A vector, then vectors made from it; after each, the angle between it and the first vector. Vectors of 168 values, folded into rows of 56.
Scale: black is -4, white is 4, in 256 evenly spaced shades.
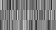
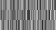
partly opposed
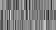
partly aligned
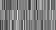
partly aligned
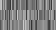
nearly parallel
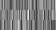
partly aligned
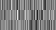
partly aligned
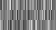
nearly opposite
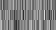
partly opposed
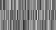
nearly opposite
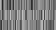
partly aligned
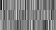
partly opposed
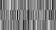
nearly opposite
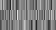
nearly parallel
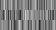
orthogonal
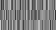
partly opposed
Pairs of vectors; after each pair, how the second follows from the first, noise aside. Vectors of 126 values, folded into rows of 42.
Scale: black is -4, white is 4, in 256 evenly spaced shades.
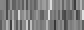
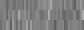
shrunk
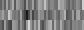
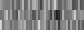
reversed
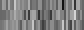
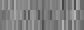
shrunk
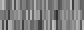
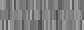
shrunk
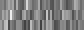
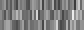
reversed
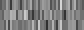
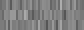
shrunk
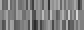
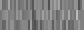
shrunk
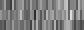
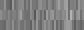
shrunk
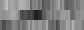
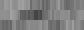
shrunk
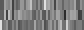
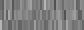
shrunk
